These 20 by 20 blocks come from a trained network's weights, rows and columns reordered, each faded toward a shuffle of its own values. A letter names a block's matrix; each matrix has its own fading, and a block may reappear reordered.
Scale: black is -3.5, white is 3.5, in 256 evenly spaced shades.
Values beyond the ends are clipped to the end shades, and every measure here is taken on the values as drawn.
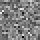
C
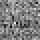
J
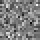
C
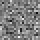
J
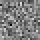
C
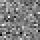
J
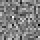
C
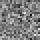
C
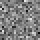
C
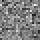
C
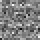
J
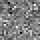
J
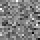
J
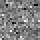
J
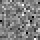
J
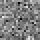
J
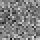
C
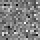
J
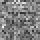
C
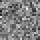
C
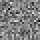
C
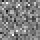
C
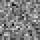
C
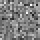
C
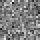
C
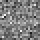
J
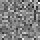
C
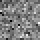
J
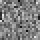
C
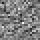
C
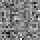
J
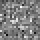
J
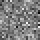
C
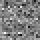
J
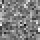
J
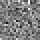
C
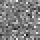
J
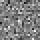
J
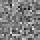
C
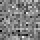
J
